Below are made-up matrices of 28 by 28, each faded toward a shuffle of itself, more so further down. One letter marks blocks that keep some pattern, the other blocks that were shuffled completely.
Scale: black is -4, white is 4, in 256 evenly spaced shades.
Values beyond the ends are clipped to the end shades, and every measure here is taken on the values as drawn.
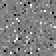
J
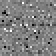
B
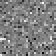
J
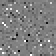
J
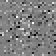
B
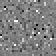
J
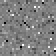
J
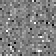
J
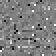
B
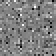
B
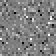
B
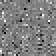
B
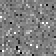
J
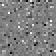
B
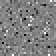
J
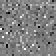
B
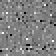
B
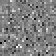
B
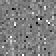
B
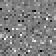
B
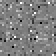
B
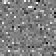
J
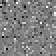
J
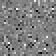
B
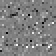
B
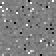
J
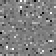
J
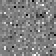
B
